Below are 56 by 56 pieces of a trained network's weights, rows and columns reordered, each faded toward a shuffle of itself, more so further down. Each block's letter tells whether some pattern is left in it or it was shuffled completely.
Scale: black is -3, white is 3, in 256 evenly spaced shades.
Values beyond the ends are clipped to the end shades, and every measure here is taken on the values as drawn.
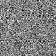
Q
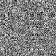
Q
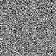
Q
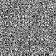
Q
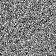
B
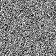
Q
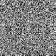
Q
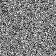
B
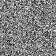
Q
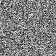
B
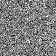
B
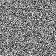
B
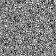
Q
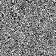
B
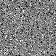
B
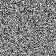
B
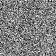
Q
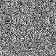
Q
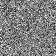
B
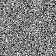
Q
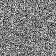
B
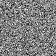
B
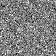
B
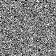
B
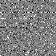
Q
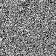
B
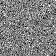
B
